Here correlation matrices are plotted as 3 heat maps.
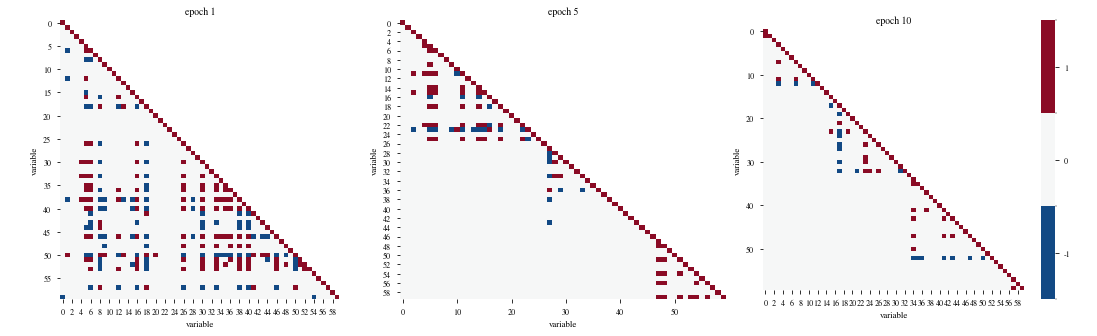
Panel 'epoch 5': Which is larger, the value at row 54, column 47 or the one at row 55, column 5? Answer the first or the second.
the first
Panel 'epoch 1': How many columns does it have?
60
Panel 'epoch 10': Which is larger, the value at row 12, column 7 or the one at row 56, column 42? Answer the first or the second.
the second
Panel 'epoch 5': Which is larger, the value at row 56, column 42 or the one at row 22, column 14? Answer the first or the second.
the second
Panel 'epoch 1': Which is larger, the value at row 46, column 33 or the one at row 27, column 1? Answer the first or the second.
the first
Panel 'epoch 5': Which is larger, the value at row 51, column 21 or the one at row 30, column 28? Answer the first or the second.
the second
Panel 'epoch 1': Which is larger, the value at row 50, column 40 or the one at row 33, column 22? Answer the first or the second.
the second
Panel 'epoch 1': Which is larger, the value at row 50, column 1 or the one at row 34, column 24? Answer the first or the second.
the first
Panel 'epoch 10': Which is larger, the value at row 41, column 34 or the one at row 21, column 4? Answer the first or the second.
the first
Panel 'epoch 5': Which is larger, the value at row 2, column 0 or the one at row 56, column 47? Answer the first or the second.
the second
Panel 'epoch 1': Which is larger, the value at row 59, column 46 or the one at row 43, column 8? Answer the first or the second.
the second
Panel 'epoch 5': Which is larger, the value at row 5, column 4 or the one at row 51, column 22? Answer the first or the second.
the first
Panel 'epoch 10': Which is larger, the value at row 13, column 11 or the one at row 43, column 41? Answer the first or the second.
the second
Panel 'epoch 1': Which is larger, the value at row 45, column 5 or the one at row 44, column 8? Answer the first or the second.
the second
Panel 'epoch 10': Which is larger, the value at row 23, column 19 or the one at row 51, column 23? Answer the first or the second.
the first
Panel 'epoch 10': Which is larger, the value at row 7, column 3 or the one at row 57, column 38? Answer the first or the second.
the first
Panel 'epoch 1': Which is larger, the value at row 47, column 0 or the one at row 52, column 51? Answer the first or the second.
the second
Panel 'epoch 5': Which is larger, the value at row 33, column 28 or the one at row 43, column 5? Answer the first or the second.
the first
